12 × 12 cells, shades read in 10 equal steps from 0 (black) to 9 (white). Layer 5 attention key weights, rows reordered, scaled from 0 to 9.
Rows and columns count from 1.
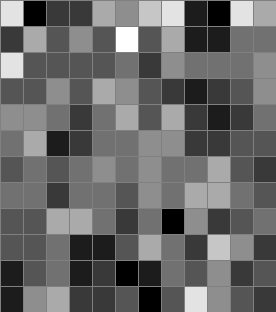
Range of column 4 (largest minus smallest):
5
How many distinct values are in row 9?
6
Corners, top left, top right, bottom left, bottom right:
8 6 1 2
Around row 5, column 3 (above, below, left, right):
5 1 5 2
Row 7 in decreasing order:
6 5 5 4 4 4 4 4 3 3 3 2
